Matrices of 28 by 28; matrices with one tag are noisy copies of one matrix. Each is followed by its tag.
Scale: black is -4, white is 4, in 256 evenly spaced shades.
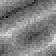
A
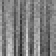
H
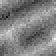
A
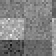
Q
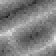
A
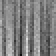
H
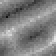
A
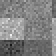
Q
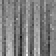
H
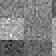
Q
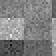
Q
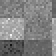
Q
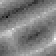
A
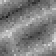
A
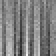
H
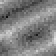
A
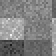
Q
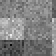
Q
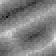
A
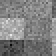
Q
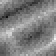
A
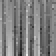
H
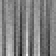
H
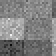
Q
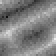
A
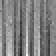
H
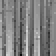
H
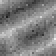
A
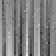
H
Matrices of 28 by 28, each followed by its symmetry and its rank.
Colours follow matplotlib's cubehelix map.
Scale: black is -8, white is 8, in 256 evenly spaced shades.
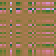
neither, rank one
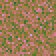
antisymmetric, full rank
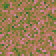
symmetric, full rank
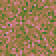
antisymmetric, full rank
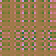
neither, rank one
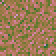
symmetric, full rank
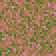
neither, full rank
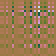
neither, rank one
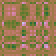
symmetric, rank two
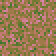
antisymmetric, full rank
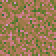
antisymmetric, full rank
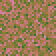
symmetric, full rank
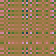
neither, rank one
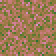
neither, full rank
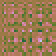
symmetric, rank two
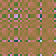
symmetric, rank two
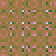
symmetric, rank two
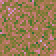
symmetric, full rank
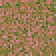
neither, full rank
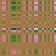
neither, rank one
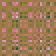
symmetric, rank two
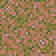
symmetric, full rank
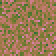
neither, full rank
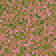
neither, full rank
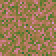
antisymmetric, full rank
